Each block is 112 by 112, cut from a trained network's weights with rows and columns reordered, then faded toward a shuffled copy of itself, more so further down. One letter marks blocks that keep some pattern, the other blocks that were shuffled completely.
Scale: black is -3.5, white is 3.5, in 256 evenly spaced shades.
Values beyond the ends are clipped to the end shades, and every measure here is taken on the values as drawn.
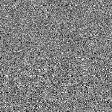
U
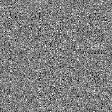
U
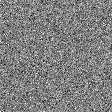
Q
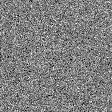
Q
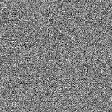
U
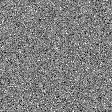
Q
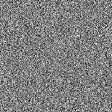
U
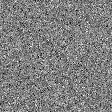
Q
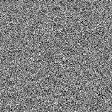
U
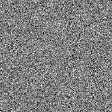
U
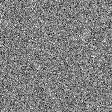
Q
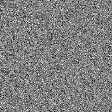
U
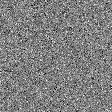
Q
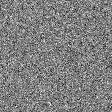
Q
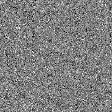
U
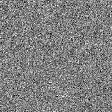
U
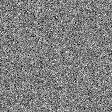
Q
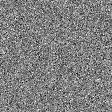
Q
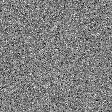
Q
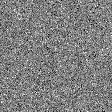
Q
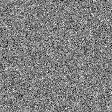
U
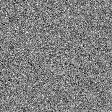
Q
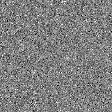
U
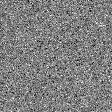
Q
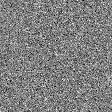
Q
